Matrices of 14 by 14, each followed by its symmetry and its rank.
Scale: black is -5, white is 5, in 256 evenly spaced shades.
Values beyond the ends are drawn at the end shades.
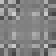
symmetric, rank two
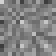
symmetric, rank three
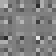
symmetric, rank two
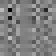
neither, rank two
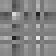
symmetric, rank one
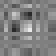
symmetric, rank one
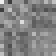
symmetric, rank three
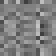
neither, rank two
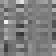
neither, rank two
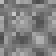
symmetric, rank two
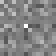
symmetric, rank three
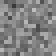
neither, full rank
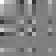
symmetric, rank one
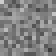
neither, full rank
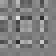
symmetric, rank one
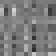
neither, rank two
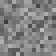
neither, full rank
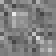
symmetric, rank three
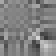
symmetric, rank two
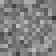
neither, full rank
